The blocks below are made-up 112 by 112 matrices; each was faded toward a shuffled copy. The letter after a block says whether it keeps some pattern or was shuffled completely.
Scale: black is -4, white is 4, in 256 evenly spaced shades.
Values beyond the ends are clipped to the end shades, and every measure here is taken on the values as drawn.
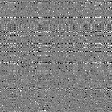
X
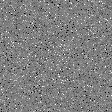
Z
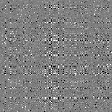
X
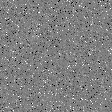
Z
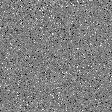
Z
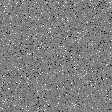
Z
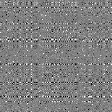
X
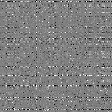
X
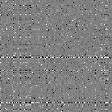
X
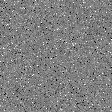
Z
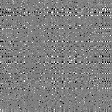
X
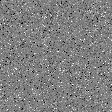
Z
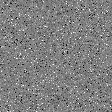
Z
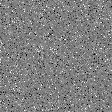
Z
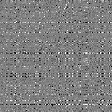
X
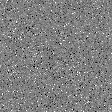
Z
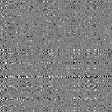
X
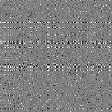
X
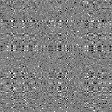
X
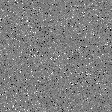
Z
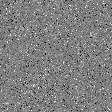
Z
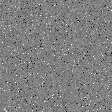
Z
